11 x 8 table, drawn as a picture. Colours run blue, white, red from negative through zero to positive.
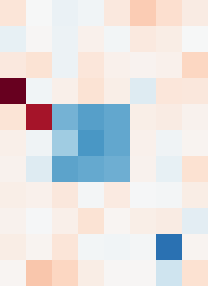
Overall the values sit about 50% of the way up the scale. The centre is the calmest part. Values change most from cell to cell in the middle left. An odd patch, lower than its surroundings, sits in the centre.
